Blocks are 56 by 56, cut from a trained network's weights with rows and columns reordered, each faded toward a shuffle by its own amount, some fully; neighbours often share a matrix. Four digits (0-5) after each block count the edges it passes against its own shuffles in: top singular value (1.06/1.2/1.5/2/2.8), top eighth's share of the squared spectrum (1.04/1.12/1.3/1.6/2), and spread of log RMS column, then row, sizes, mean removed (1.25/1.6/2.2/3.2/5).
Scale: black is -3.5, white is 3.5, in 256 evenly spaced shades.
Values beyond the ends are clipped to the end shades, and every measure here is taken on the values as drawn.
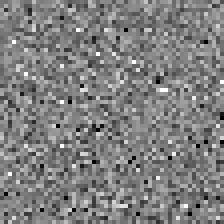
1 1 0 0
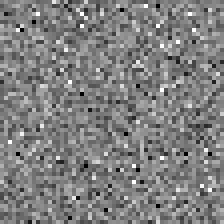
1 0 0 0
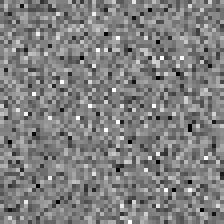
0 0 0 0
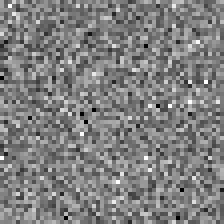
0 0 0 0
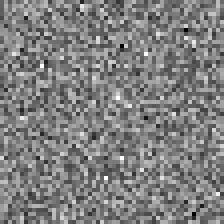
0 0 0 1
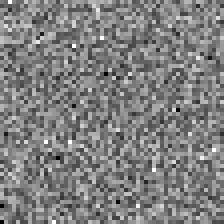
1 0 0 0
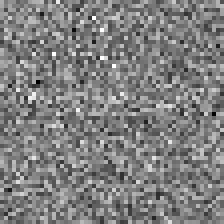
2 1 0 0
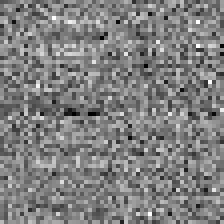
3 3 0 1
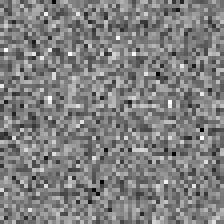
2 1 0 1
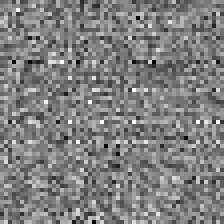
3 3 0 2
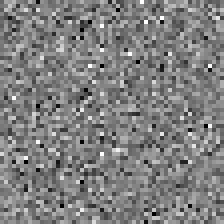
2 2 1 1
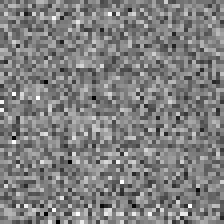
3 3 0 1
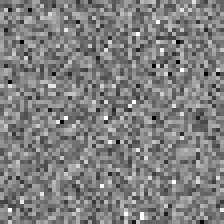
1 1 0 0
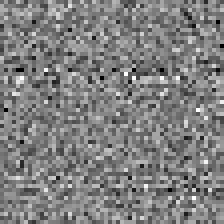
3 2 1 1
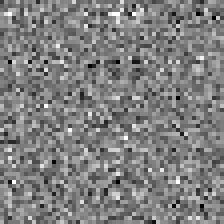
3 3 1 2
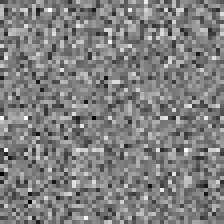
3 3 1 2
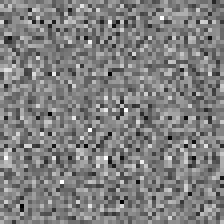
3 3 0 2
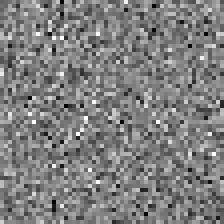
2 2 1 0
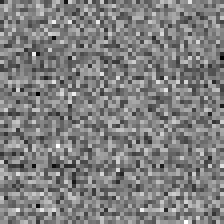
3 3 1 1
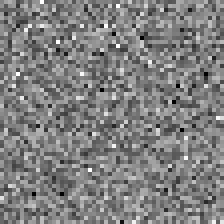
1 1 0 0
